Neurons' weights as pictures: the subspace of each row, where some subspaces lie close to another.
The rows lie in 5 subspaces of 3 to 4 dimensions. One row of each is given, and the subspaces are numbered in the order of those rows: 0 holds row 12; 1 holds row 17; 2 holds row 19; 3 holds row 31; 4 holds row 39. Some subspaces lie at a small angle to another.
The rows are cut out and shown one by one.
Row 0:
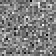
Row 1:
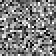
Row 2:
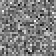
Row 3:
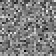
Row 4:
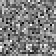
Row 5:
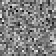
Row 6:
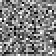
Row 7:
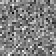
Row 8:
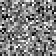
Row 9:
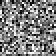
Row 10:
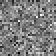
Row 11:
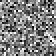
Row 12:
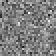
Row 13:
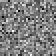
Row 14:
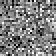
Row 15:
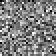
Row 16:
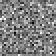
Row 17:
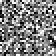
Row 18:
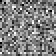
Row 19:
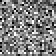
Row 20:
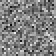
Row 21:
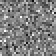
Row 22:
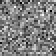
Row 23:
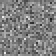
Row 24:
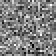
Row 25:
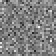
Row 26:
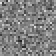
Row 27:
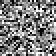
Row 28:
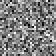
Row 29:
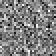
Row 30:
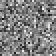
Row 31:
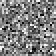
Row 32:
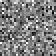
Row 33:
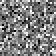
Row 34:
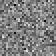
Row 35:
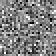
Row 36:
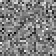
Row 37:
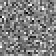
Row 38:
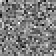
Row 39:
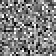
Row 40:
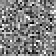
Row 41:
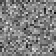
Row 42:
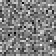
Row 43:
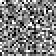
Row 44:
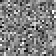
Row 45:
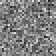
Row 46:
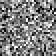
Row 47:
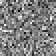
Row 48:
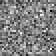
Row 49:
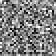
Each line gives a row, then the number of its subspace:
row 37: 4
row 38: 0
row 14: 0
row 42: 1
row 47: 4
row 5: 0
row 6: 1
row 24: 0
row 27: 0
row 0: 0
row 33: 3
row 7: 0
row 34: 3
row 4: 3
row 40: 3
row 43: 4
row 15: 4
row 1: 3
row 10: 0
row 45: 1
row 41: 1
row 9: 1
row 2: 3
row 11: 1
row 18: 2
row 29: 4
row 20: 1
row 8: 4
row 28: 3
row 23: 3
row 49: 2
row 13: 2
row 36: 2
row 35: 3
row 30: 4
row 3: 2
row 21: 4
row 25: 2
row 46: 4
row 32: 4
